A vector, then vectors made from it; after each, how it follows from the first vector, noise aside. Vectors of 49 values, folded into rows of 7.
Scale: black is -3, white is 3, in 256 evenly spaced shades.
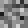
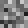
reversed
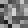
wrapped around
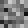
reversed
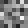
negated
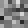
wrapped around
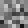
wrapped around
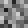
wrapped around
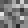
negated
